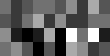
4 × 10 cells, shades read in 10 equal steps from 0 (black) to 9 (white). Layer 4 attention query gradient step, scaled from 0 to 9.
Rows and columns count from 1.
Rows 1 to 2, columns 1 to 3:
4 2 3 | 3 2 4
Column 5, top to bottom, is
4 2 6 3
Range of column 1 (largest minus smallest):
2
